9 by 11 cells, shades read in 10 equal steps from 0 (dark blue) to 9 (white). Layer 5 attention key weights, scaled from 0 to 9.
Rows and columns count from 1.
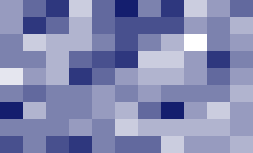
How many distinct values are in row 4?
7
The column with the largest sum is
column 9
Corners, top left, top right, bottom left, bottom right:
5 3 2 6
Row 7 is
0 6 4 4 5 6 3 0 5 7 5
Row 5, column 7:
6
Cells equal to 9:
1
